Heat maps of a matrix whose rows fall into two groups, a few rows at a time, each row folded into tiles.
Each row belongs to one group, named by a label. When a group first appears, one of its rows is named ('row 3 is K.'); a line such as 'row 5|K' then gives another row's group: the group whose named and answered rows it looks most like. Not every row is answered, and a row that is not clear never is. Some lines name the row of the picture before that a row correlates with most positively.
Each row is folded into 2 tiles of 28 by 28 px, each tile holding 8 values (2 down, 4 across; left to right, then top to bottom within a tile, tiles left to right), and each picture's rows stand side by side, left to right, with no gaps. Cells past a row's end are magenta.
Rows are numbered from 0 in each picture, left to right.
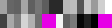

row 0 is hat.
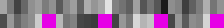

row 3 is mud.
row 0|mud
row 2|hat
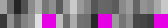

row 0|mud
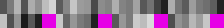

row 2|hat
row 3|hat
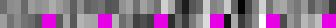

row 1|hat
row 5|hat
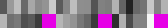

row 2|mud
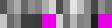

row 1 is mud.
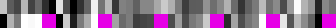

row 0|hat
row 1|mud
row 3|mud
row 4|mud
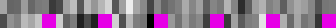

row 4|mud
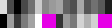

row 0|mud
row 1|hat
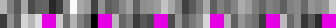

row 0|hat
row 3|mud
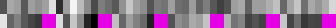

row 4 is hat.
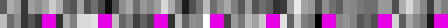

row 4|hat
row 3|mud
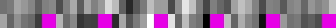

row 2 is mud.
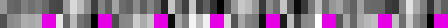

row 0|hat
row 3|hat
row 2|hat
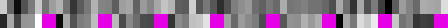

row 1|mud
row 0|mud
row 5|hat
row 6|hat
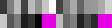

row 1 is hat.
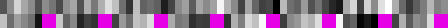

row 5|hat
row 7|mud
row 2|hat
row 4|hat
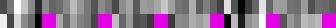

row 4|mud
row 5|hat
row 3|hat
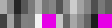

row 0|mud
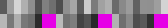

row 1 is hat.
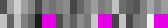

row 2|mud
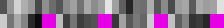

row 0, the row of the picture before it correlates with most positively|0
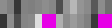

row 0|mud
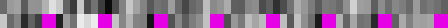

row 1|hat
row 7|hat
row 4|hat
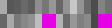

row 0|mud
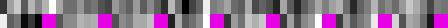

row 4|hat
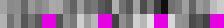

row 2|hat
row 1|hat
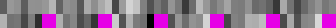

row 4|hat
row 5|mud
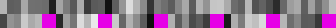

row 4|hat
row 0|hat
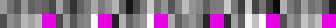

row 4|hat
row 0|hat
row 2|mud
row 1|mud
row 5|hat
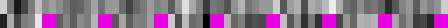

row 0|mud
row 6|hat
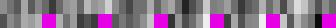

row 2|mud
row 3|mud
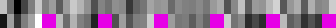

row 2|mud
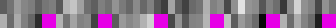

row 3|mud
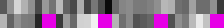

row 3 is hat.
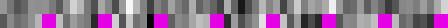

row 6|hat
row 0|mud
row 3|hat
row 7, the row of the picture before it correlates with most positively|2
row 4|mud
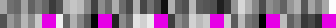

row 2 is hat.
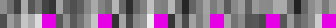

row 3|mud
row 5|mud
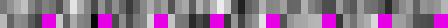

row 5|hat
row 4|mud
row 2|mud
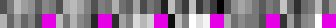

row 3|hat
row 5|mud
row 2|hat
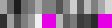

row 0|mud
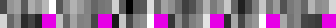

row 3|mud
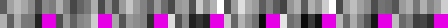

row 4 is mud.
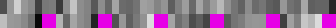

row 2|mud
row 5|hat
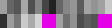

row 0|hat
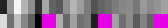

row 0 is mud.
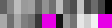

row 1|hat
